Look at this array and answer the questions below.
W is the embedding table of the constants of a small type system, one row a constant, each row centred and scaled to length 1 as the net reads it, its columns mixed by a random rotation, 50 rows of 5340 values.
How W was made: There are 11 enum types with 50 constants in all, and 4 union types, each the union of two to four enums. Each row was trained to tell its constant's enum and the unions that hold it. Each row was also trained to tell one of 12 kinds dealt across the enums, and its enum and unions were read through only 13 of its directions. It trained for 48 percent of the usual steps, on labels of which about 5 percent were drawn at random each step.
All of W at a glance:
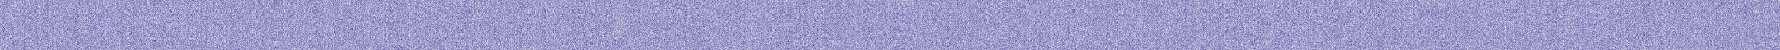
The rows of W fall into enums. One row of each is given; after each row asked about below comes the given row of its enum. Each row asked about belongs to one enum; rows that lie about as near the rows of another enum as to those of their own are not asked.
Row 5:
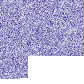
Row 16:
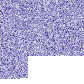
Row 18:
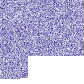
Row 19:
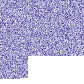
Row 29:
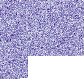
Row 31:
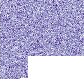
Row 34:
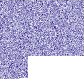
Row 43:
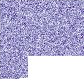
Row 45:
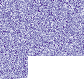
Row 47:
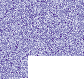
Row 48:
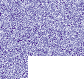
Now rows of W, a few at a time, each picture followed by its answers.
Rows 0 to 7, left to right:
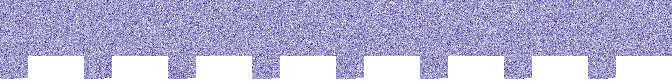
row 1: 5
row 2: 47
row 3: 47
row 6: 18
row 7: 48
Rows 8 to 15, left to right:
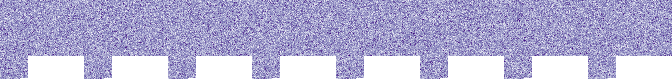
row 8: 47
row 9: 31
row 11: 31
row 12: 31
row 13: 18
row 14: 48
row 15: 48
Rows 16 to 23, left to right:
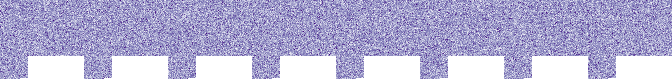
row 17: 31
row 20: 48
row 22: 31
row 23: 19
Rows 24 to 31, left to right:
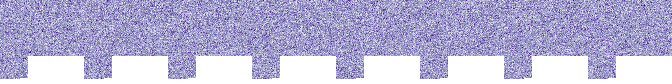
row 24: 45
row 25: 5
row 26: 18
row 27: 29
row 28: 47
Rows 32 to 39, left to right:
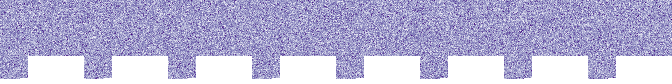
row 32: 18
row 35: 43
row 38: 18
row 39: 29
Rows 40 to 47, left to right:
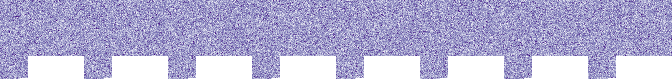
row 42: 16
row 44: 48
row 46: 29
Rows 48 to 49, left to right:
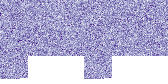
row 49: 29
